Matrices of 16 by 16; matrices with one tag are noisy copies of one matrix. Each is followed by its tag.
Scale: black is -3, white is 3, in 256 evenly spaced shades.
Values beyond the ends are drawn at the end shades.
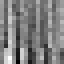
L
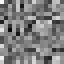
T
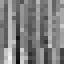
L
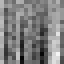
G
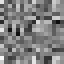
T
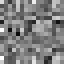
T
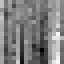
G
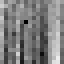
G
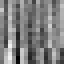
L
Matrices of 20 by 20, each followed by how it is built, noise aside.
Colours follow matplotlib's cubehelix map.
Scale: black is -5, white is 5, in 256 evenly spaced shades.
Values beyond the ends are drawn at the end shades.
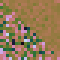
lower triangular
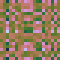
low rank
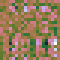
low rank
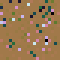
sparse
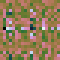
low rank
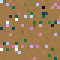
sparse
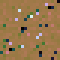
sparse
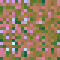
low rank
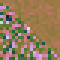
lower triangular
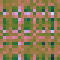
low rank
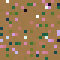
sparse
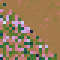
lower triangular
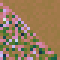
lower triangular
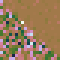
lower triangular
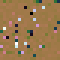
sparse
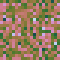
low rank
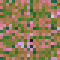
low rank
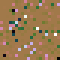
sparse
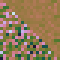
lower triangular
